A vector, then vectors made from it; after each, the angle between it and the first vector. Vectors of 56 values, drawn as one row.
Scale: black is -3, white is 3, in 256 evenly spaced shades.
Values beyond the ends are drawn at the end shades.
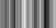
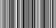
orthogonal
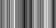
nearly opposite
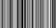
partly opposed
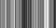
nearly opposite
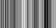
nearly parallel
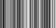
partly aligned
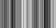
nearly parallel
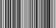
partly aligned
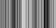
nearly parallel
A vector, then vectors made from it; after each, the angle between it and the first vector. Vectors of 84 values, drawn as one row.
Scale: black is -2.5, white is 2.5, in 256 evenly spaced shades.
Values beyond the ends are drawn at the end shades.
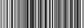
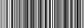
nearly parallel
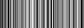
nearly opposite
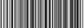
nearly parallel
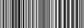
orthogonal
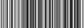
nearly parallel
